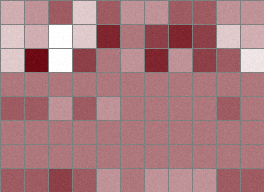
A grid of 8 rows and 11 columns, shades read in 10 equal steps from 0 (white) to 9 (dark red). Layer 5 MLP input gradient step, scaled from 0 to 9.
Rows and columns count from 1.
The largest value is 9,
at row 3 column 2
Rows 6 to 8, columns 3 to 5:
5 5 5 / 5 5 5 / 7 6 4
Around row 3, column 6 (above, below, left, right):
5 5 5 8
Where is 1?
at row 3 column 11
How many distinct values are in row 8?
4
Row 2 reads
2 3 0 2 8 5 7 8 7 2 3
